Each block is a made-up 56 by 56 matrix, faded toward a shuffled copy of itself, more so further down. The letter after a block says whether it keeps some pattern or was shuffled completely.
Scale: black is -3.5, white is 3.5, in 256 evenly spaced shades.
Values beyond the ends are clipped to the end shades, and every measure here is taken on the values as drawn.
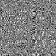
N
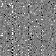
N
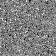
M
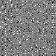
N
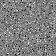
M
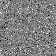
M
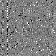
N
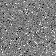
M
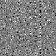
N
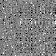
N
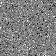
M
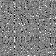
N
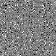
N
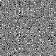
N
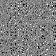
N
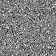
M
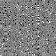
N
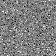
M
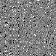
N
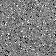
M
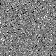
M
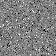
M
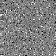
N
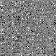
N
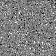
M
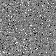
M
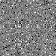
N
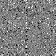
N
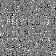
N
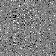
N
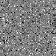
N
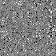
N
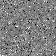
M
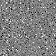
N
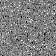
N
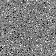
M
